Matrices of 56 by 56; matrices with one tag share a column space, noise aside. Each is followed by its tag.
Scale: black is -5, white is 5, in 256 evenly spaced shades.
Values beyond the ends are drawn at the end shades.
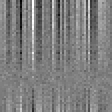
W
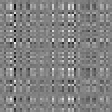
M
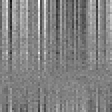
W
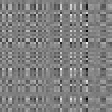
M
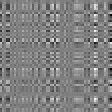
M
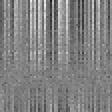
W
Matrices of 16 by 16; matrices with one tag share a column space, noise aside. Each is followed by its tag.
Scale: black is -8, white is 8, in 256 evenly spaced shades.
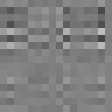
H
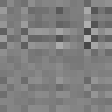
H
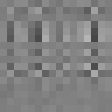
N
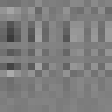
N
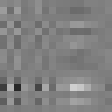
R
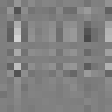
N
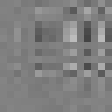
N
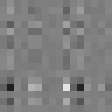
R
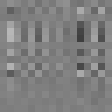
N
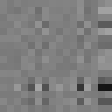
R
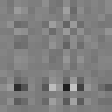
R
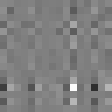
R
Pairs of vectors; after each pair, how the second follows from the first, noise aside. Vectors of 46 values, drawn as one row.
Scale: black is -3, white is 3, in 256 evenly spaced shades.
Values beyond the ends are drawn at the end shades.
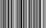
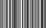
negated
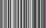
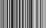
negated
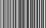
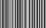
sign-scrambled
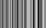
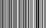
sign-scrambled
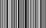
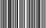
negated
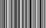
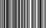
sign-scrambled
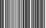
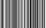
sign-scrambled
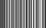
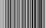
negated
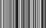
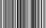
sign-scrambled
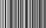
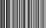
negated
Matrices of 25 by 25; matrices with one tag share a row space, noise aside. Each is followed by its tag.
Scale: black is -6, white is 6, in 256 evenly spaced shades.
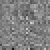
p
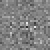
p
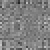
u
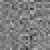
p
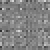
u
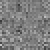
u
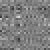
u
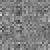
u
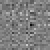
p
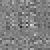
p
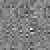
p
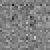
p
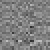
p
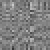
p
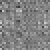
u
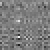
u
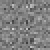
p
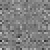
u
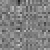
u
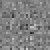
p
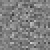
p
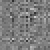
p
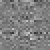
p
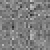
p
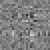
p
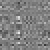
u
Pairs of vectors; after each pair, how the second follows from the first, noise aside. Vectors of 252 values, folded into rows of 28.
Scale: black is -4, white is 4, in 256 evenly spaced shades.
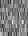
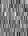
reversed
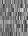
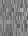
shrunk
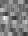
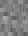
shrunk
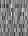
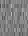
shrunk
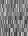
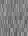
shrunk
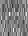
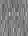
shrunk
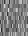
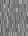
shrunk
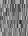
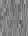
shrunk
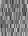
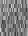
reversed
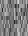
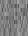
shrunk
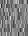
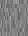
shrunk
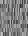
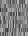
reversed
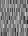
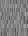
shrunk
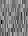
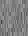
shrunk
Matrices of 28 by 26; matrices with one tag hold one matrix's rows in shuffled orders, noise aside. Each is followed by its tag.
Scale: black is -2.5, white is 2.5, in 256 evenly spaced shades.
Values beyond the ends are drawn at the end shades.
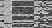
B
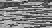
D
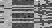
B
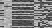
B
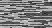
D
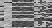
B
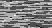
D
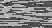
D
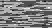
D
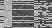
B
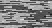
D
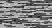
D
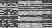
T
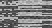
T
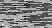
D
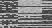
T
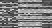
T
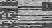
T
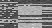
T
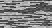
D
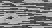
D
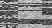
T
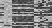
B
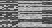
T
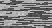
D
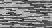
D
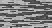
D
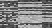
T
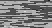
D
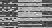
T
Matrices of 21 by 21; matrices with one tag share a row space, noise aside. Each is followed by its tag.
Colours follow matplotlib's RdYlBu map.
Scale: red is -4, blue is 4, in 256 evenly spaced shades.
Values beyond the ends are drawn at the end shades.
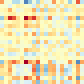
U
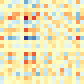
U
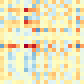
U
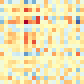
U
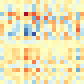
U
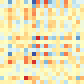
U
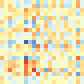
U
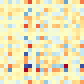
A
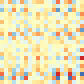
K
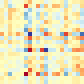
A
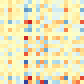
A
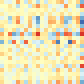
K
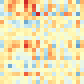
U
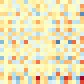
K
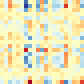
A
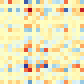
A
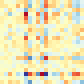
A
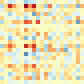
U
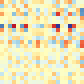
K
